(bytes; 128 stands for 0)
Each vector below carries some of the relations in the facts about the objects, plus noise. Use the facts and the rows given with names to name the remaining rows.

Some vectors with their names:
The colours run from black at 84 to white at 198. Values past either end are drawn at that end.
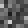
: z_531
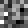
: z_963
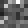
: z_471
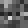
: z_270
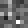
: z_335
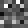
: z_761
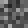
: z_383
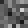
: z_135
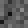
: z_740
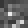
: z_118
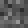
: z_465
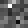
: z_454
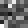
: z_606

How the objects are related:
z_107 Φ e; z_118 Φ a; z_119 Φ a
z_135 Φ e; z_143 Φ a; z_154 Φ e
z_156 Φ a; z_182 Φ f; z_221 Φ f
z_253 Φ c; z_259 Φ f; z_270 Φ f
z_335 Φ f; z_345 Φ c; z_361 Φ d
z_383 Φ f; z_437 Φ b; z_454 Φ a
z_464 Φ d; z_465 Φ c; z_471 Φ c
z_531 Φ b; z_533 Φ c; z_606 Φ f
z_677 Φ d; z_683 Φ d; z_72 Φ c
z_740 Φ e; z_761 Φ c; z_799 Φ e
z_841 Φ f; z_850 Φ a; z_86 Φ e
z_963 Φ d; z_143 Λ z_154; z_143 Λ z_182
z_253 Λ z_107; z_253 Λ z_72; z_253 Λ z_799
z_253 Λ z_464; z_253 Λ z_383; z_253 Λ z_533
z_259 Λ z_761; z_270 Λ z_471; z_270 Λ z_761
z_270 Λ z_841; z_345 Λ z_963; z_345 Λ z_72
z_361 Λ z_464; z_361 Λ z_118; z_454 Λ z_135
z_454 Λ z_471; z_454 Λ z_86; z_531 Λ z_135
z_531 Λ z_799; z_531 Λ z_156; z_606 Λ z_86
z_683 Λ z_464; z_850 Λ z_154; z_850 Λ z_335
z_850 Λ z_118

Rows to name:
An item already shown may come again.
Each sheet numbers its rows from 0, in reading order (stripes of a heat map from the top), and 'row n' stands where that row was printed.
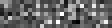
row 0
z_270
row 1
z_850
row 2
z_963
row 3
z_850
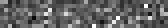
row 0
z_383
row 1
z_154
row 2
z_118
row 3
z_107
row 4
z_533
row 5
z_841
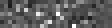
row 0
z_464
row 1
z_118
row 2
z_156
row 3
z_677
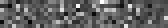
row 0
z_683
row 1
z_799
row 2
z_259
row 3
z_86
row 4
z_683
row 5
z_437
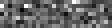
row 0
z_345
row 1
z_72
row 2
z_86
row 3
z_361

